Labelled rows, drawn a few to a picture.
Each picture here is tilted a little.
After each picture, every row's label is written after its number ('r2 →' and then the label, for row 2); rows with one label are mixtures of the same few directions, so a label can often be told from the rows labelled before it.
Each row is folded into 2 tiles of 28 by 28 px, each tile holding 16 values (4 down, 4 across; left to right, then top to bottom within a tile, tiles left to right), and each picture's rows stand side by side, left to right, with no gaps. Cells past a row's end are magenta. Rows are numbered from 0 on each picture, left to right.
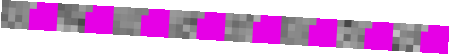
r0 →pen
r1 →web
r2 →web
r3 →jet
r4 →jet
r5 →pen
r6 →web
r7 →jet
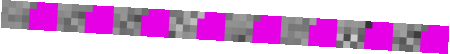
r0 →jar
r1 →jet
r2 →jet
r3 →jet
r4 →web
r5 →jet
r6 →pen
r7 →jet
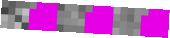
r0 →jet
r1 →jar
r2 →jar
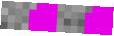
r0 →jet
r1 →jar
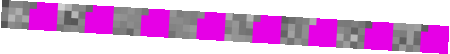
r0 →jar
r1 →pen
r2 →web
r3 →web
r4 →jar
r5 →pen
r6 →pen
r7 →pen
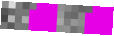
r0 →web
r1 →pen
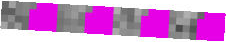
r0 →web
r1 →pen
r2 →jar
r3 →jar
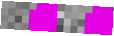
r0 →pen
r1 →jet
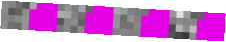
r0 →jar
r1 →jet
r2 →pen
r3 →web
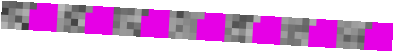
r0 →jet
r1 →pen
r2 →jet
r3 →web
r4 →jar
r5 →jet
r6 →jar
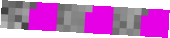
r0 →jet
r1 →pen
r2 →pen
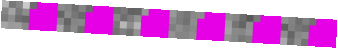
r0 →jar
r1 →jet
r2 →jar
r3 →jar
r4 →pen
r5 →jet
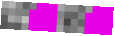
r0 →web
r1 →jar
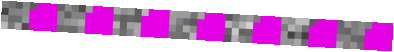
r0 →jet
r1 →jar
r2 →jet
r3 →jet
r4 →jet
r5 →jar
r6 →web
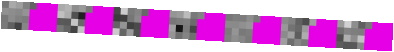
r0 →web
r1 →jet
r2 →web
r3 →jar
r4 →jet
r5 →pen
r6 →web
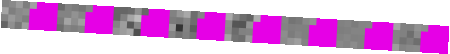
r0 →jet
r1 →jar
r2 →jet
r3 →jar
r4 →jar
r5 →web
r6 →web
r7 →jar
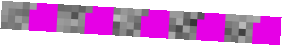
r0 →jet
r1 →pen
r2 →jet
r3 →jet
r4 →pen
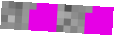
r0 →jar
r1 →web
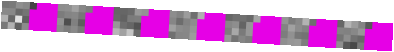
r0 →pen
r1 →jar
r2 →web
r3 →jet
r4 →pen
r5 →jar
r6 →web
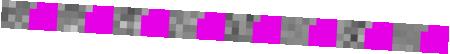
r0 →web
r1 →web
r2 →jar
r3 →jet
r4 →jar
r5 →jet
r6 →pen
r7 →web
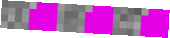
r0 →pen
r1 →jar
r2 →jar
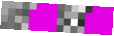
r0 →jet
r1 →pen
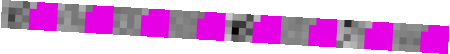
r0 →jar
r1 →jar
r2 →pen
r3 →jet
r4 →jar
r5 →jar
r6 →web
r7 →jar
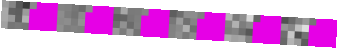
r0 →pen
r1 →pen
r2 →web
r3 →pen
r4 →jar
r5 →jet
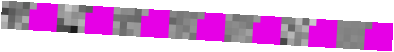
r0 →jet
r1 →web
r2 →jet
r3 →jet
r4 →web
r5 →jet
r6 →pen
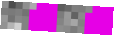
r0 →web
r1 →pen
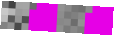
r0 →web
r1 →pen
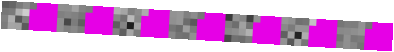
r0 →jet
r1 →jar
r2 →pen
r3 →jet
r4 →jar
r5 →pen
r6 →jet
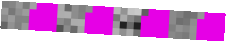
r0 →jet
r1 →web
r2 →jar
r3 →jar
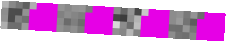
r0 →jar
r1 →jar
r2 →jet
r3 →jet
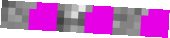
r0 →pen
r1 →pen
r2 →jet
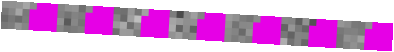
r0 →pen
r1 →jar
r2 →jet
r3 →web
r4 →pen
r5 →jet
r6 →web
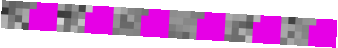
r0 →jet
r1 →jet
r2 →pen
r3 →web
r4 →jet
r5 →web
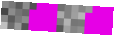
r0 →jet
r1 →jet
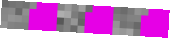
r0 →pen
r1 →jet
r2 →web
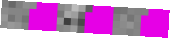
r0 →web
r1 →jar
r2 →pen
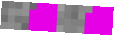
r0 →jet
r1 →jar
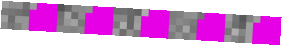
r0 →jet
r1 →pen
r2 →pen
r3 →pen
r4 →jar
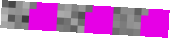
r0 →web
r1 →jet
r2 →jar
